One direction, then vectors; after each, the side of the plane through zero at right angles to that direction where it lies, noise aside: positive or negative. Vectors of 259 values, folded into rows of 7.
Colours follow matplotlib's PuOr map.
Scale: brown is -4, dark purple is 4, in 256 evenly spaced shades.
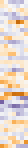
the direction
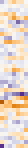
negative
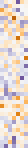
negative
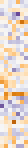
positive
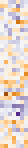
positive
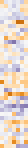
positive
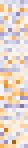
positive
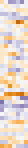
positive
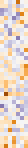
positive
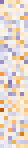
negative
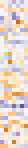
positive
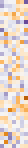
negative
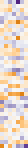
positive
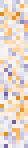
negative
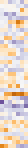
positive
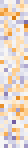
negative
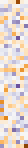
negative
